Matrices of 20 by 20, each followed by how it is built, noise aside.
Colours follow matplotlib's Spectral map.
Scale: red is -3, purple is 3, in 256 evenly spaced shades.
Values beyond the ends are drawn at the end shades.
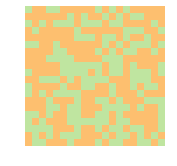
noise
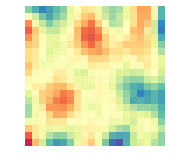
smooth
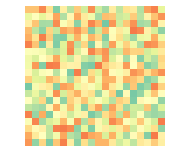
noise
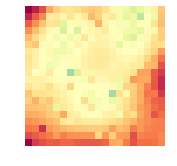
smooth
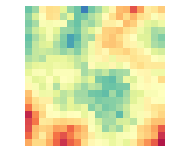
smooth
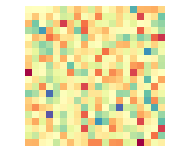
noise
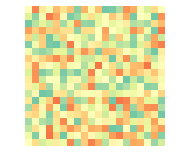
noise
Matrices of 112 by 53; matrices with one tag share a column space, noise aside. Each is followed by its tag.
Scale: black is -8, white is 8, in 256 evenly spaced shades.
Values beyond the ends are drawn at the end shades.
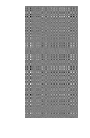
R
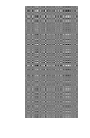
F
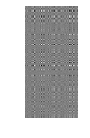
F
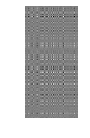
R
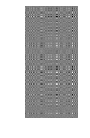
R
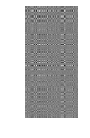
F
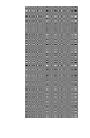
F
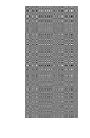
F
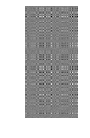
R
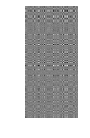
F
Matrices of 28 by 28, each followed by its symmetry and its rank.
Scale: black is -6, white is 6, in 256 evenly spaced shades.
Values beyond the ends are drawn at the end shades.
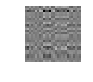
neither, rank two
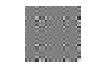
symmetric, rank one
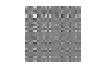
symmetric, rank two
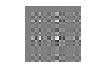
symmetric, rank one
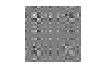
symmetric, rank two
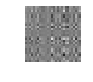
neither, rank two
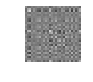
symmetric, rank two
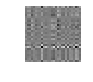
neither, rank two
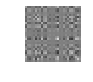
symmetric, rank two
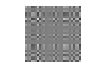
symmetric, rank one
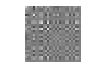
symmetric, rank two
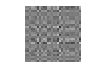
neither, rank two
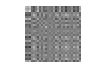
symmetric, rank two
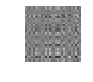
neither, rank two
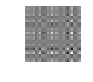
symmetric, rank one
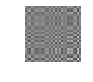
symmetric, rank one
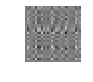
neither, rank two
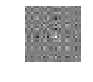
symmetric, rank two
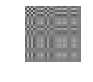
symmetric, rank one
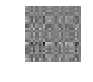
neither, rank two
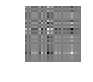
symmetric, rank one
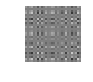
symmetric, rank one
